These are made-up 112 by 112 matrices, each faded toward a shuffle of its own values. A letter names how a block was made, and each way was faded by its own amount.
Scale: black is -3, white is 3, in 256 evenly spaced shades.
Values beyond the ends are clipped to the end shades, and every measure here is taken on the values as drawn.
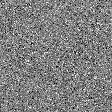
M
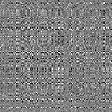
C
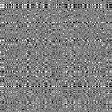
C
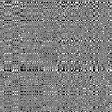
C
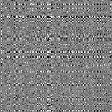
C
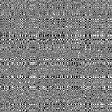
C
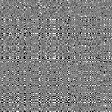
C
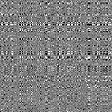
C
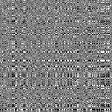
C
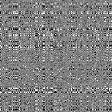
C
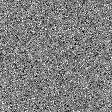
M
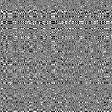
C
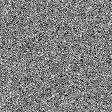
M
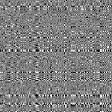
C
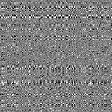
C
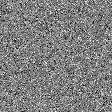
M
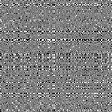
C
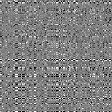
C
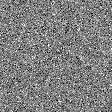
M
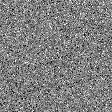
M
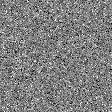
M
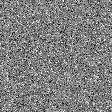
M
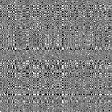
C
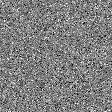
M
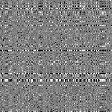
C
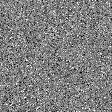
M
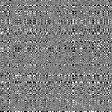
C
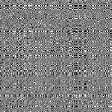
C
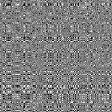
C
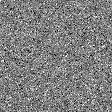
M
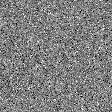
M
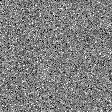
M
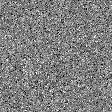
M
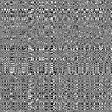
C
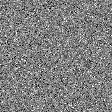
M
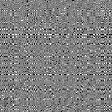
C
